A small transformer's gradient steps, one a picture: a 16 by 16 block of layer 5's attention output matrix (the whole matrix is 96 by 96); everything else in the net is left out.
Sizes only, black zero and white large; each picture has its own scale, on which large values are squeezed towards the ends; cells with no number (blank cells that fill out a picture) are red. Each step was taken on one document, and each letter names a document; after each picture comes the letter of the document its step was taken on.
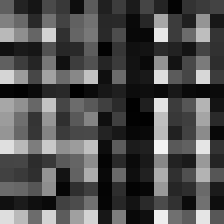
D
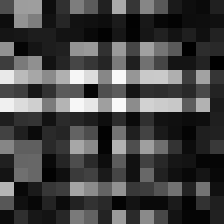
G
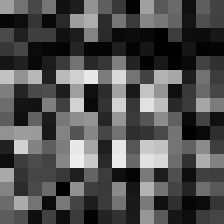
G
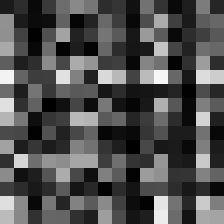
D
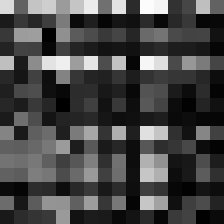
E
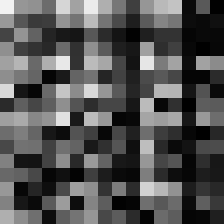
E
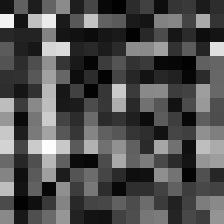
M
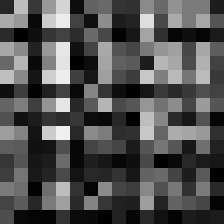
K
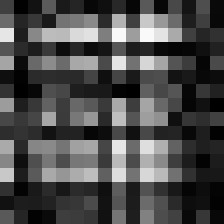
E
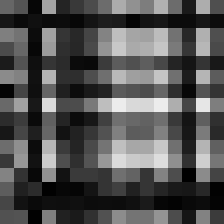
D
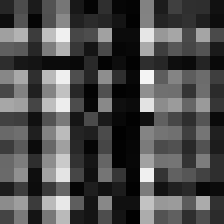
K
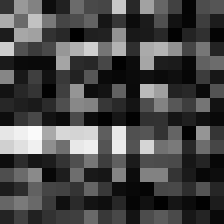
G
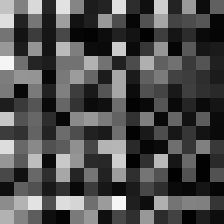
E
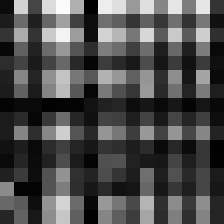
K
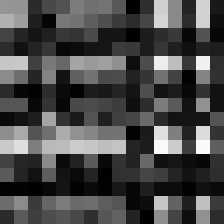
D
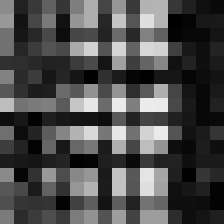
E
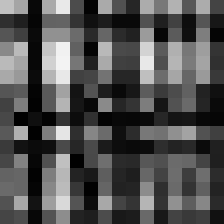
K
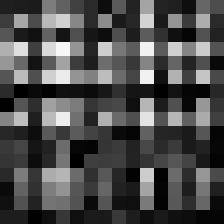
K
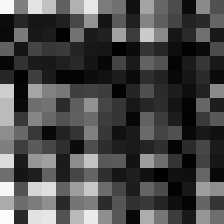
E
